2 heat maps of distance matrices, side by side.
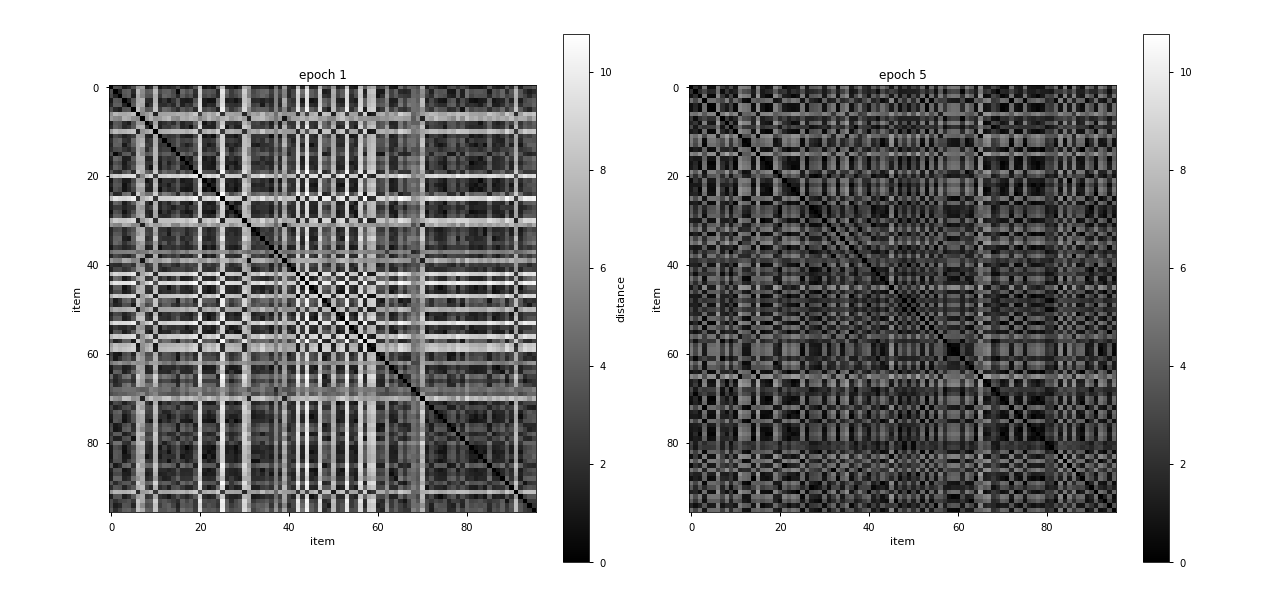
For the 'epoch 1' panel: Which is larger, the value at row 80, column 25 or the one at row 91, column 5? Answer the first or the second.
the first
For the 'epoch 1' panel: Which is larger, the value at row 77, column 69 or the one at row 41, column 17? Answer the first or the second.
the first
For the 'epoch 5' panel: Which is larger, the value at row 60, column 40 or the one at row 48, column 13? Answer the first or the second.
the first
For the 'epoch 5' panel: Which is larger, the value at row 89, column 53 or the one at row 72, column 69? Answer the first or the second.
the first
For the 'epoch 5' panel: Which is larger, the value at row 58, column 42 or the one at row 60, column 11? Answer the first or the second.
the second
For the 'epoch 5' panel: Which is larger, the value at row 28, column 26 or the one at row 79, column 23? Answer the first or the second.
the first
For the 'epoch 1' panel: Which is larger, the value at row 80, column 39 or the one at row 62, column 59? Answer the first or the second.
the first
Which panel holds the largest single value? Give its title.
epoch 1
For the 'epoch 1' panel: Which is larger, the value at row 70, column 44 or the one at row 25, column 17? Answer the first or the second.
the second
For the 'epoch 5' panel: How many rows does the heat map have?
96
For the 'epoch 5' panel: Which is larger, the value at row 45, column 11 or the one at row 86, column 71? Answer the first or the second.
the first
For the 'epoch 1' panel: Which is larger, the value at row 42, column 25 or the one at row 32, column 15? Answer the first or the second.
the second
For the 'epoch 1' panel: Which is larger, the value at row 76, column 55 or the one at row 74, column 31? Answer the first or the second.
the second
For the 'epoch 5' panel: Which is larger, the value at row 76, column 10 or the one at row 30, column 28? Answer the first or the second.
the second
